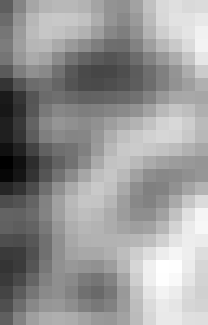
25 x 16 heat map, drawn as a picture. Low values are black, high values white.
Slope: up to the right. Average level on the scale: 60%. Ninth with the lowest average: middle left. Ninth with the highest average: bottom right. Lone odd cells: none.
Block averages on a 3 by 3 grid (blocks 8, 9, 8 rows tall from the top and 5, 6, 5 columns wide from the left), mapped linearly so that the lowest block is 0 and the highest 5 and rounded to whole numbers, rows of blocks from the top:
214
033
135
